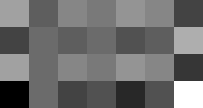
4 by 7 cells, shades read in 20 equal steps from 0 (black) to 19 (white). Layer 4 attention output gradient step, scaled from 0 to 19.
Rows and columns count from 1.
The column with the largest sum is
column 7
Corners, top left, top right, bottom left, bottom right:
12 5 0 19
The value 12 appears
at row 1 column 1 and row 3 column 1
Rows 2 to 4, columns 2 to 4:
8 7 8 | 8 10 9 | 8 5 6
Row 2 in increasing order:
5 6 7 7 8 8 13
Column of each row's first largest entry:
1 7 1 7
